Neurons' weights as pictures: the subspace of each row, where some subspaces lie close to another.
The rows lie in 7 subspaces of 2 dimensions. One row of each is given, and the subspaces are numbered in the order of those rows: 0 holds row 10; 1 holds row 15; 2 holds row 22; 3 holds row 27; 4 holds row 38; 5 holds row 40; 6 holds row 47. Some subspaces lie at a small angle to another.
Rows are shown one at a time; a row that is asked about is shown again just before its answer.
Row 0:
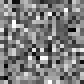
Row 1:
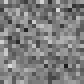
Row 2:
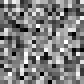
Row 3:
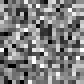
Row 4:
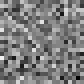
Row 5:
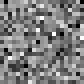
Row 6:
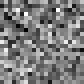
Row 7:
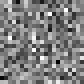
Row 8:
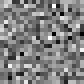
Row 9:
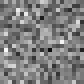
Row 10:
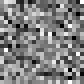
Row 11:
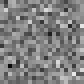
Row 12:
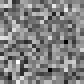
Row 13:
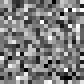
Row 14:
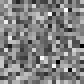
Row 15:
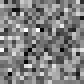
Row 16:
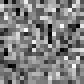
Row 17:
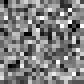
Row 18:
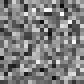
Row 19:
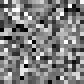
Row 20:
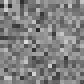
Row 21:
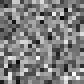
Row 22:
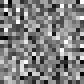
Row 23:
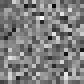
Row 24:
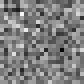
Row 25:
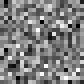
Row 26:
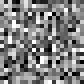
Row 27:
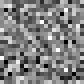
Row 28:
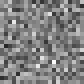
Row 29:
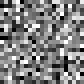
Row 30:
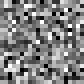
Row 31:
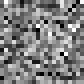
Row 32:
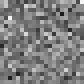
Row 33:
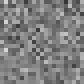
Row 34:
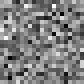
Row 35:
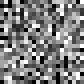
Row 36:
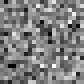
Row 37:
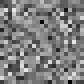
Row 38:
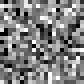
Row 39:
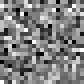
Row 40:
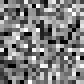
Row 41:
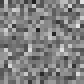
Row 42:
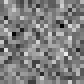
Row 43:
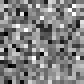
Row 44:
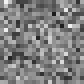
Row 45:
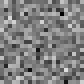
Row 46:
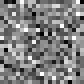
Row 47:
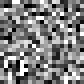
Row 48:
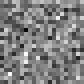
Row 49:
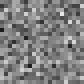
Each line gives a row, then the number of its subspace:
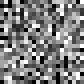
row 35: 2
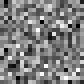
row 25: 3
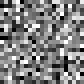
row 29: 2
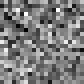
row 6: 4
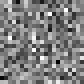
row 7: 0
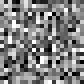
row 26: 0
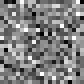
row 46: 0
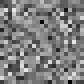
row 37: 3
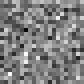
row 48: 1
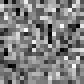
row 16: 4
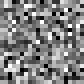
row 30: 6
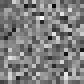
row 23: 2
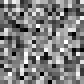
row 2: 1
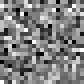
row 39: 4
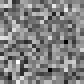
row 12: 6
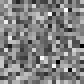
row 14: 0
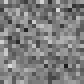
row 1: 4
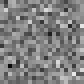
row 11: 4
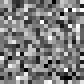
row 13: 3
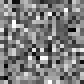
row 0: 0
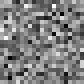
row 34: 2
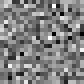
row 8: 2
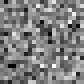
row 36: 5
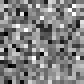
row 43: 5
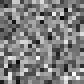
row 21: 6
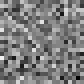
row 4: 3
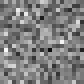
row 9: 5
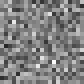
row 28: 0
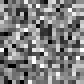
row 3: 5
